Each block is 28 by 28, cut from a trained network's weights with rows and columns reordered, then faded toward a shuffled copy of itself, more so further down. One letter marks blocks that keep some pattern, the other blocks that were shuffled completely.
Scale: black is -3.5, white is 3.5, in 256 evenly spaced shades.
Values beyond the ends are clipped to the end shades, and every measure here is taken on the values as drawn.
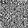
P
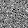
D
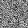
P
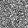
P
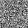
D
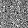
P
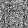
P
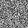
D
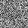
D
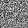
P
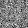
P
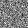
D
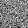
D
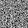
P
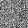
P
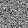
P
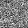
P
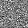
D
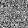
P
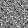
D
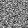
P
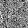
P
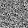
D
